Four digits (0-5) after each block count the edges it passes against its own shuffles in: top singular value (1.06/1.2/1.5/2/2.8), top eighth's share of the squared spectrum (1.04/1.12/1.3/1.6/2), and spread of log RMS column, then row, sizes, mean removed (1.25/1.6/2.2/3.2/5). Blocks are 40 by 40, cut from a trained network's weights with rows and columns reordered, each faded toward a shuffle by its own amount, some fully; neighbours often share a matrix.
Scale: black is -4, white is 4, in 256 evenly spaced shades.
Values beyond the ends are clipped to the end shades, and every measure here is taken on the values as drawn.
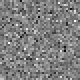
1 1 0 0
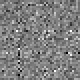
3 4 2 2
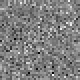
0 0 0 0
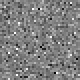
0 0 0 0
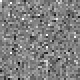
0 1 0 0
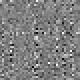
2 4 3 2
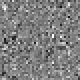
2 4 2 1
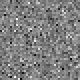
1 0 0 0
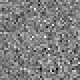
1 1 0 0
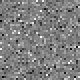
1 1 0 0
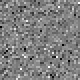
2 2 0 0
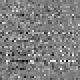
3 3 0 3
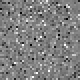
0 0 0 0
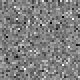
1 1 0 0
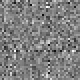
2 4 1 2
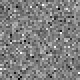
0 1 0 0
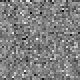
2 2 1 1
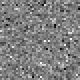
1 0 0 0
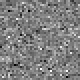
1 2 0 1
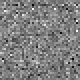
2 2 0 0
